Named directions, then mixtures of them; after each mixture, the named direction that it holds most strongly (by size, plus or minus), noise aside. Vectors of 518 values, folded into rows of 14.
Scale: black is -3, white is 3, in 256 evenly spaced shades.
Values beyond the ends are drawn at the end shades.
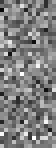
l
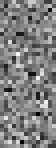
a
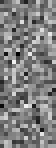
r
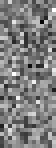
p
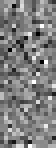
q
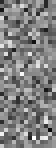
l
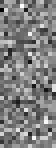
l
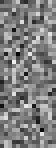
r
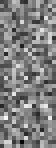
r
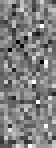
q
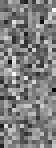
p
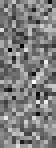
a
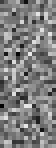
r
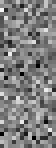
l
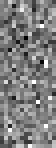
q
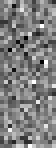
q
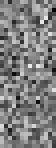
p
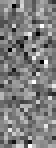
q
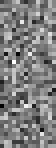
r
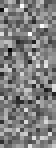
l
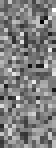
p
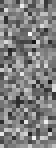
l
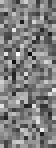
r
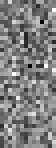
p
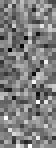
q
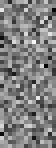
p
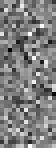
q
